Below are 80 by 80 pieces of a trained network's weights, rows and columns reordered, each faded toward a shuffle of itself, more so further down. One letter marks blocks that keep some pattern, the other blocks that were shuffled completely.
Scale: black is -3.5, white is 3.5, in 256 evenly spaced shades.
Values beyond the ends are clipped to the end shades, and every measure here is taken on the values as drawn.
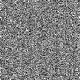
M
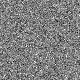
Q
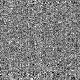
M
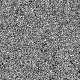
Q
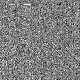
M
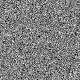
Q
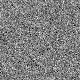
Q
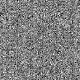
M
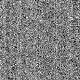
M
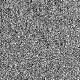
M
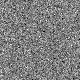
Q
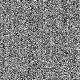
M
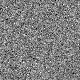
Q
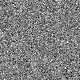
Q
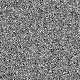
Q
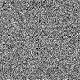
M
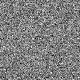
M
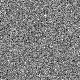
Q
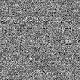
M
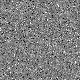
Q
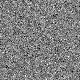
Q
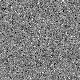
Q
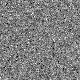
Q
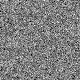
Q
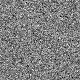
Q
